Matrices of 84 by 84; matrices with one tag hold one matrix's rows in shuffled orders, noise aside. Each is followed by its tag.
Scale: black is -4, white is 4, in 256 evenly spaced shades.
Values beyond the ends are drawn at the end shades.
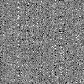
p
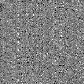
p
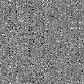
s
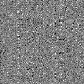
p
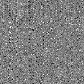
s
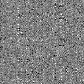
p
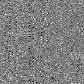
s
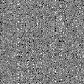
p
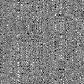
p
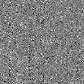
s
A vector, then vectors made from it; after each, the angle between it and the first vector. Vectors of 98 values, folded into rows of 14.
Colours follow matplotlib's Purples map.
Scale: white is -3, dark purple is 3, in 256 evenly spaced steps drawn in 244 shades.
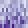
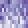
nearly opposite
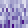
nearly parallel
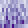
nearly parallel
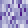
orthogonal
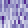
partly opposed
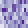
orthogonal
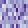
orthogonal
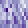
partly aligned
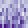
nearly parallel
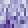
nearly parallel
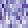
partly opposed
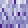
partly aligned
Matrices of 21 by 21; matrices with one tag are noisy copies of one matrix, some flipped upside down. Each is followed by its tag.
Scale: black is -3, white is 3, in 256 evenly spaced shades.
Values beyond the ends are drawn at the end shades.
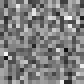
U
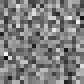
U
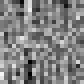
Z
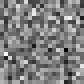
U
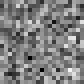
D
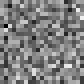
U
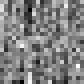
Z
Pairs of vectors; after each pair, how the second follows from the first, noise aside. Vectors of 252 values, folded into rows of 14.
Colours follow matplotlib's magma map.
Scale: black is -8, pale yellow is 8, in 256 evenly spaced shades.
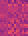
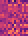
scaled up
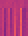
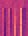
scaled up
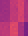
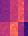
scaled up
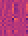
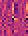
scaled up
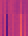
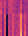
scaled up
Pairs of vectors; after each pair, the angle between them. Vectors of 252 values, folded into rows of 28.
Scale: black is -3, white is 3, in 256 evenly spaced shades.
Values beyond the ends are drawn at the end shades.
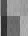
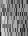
partly opposed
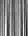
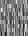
partly opposed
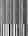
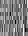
partly aligned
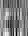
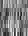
nearly opposite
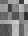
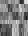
nearly parallel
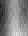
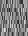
orthogonal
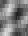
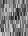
partly aligned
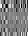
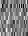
partly aligned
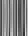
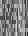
partly opposed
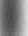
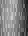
nearly opposite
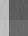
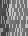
partly opposed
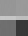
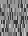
orthogonal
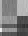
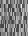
orthogonal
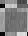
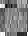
nearly opposite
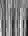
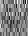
orthogonal
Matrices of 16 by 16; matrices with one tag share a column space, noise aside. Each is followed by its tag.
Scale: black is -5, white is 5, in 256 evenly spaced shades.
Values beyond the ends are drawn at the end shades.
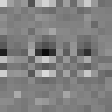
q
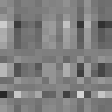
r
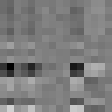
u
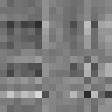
r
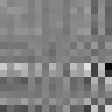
u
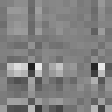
u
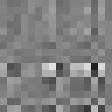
u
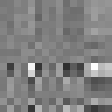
u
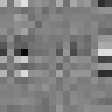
q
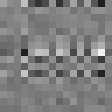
q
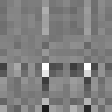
u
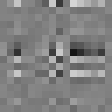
q
